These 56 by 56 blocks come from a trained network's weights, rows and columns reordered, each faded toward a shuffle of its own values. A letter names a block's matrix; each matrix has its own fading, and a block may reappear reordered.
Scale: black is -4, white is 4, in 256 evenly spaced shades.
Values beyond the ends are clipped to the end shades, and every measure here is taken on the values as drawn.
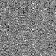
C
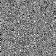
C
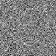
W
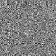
W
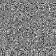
W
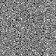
C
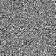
W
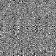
C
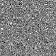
C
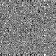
C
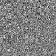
W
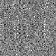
C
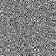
C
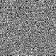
W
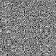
W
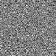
W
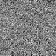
W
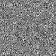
W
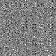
C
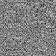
W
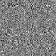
W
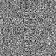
W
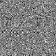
C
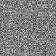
W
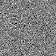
C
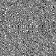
C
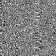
C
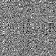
C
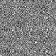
W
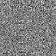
W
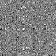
C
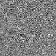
W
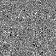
C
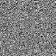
W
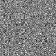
W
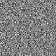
W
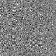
C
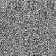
W
